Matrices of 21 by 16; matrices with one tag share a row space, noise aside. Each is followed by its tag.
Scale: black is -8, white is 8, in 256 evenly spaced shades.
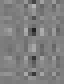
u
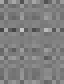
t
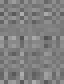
t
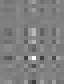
u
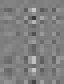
u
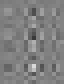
u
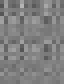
t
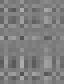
t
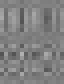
t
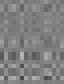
t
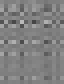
t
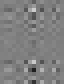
u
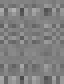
t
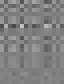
t
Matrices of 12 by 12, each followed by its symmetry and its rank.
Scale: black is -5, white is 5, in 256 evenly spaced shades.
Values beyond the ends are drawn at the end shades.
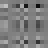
neither, rank one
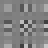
symmetric, rank one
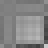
symmetric, rank one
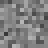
neither, full rank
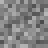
neither, full rank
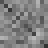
symmetric, full rank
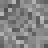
symmetric, full rank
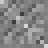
symmetric, full rank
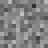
neither, full rank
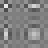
symmetric, rank one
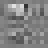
neither, rank two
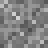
symmetric, full rank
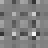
symmetric, rank one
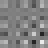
symmetric, rank one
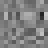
neither, rank two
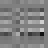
neither, rank one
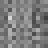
neither, rank two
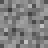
symmetric, full rank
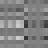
neither, rank one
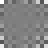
symmetric, rank one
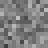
neither, full rank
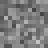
neither, full rank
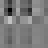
neither, rank one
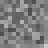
symmetric, full rank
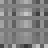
neither, rank one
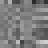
neither, rank two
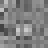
neither, rank two
